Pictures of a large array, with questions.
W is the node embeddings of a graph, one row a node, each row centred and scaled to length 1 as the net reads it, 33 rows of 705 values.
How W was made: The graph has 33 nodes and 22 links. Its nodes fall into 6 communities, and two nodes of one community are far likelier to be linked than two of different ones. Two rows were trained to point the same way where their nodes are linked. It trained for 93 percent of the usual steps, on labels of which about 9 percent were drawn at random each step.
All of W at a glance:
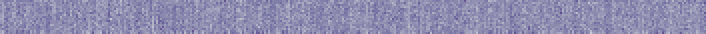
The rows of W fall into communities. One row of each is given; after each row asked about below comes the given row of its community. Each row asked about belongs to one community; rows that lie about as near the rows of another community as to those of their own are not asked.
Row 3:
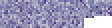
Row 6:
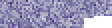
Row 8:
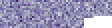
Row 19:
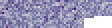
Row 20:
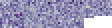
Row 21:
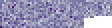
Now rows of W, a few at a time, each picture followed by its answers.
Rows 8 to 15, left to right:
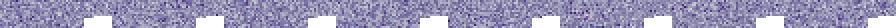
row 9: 3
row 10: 8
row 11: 6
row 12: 3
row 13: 20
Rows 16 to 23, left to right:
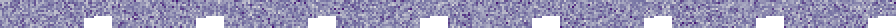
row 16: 20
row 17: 3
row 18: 8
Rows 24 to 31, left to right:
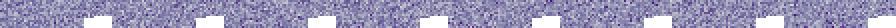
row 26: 21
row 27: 19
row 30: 20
